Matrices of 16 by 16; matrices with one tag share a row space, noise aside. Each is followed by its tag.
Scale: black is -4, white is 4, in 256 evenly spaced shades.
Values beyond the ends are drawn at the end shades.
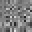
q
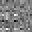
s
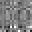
q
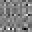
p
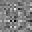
q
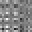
s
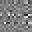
p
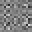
p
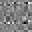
p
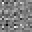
s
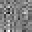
p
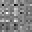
s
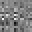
s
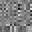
q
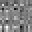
s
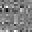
s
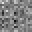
s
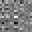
s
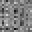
s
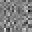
p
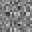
q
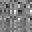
q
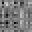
s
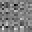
s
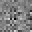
q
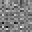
s
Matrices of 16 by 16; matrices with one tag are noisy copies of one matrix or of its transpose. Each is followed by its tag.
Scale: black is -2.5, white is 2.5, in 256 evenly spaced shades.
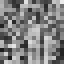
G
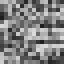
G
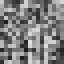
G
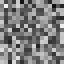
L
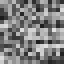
G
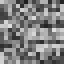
G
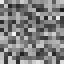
L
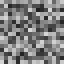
L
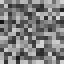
L
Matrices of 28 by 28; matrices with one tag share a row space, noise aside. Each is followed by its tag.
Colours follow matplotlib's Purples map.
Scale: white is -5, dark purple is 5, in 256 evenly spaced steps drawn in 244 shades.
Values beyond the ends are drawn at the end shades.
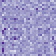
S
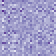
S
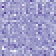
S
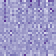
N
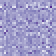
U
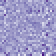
U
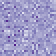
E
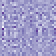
S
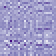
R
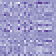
R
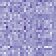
R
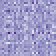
E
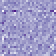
S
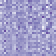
U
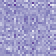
E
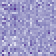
S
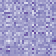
E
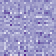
R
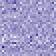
S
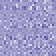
N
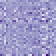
U
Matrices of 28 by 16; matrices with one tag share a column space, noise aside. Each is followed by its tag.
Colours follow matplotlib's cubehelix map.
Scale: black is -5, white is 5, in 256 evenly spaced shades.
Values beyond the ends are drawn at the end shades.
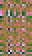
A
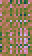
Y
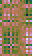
Y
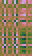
Y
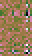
A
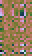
A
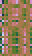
Y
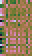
Y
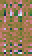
A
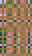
Y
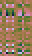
A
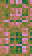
Y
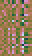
Y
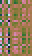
Y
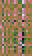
Y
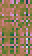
Y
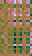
Y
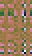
A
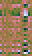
A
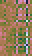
Y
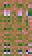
A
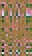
A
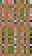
Y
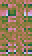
A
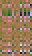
A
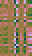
Y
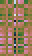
Y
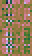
Y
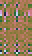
A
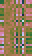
Y
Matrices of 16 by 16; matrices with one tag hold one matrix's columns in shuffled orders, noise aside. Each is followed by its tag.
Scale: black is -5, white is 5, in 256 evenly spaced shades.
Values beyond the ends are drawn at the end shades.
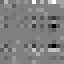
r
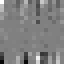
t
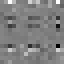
r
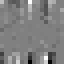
t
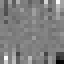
t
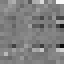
r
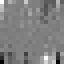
t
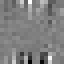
t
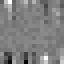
t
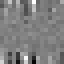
t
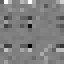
r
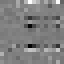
r
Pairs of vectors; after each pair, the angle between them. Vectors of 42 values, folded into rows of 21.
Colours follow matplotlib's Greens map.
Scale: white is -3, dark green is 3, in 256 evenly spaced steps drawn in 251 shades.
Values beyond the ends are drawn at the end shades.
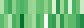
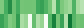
partly aligned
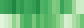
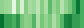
nearly opposite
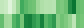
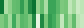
orthogonal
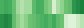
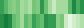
nearly parallel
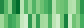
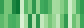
nearly parallel
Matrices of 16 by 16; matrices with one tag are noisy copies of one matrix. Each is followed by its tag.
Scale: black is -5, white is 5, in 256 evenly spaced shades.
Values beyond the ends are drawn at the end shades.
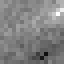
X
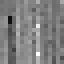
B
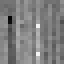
B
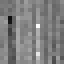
B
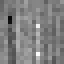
B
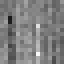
B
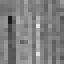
B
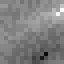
X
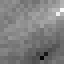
X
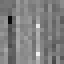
B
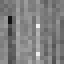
B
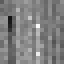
B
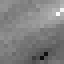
X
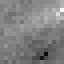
X
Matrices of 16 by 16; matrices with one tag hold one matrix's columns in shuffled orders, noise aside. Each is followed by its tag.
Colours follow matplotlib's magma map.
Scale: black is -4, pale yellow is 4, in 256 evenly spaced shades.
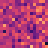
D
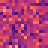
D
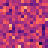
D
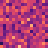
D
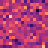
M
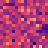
D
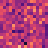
D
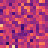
D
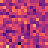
D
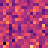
D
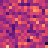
D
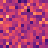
M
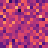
M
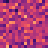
M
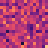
D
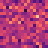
M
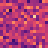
M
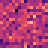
M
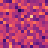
M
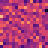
M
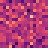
M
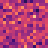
M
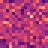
M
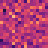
M
